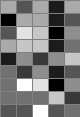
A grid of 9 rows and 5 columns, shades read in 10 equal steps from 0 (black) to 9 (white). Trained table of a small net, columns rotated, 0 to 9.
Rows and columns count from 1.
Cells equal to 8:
2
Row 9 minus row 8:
-1 -1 5 -4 2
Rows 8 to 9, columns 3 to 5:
4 7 2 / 9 3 4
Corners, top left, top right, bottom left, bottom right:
6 6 3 4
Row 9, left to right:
3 3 9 3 4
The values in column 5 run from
2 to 7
